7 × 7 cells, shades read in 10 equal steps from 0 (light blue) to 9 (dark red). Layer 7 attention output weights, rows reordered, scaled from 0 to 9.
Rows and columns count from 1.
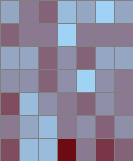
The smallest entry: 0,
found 3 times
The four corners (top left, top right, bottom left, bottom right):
2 2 6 5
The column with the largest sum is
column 1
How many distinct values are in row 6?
5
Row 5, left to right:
6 1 3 4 5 3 4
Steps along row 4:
same up down down up up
